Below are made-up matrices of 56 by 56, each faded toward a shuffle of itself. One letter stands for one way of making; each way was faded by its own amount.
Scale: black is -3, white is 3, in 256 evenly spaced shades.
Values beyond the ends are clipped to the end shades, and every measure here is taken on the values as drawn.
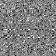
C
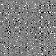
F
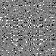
F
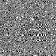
C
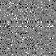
F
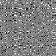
F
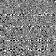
C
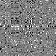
F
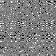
F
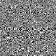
C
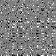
F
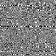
C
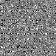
C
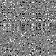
F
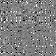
F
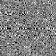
C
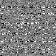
C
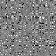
F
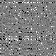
F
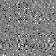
F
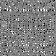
F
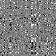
F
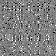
F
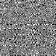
C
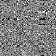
C
